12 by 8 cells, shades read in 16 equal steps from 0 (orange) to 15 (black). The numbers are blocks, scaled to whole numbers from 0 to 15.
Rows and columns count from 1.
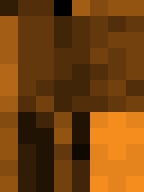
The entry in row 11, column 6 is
1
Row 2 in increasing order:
5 9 9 9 9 10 10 11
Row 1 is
12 10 10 15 5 7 6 6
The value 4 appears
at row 5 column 1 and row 6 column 1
